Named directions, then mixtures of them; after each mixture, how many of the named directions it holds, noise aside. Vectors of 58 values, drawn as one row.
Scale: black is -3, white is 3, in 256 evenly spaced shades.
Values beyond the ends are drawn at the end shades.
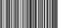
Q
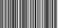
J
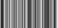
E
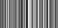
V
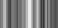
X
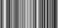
three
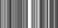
three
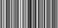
two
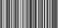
one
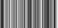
one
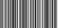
one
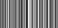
one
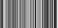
three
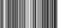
three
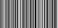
two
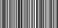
three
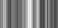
one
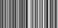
two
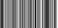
two
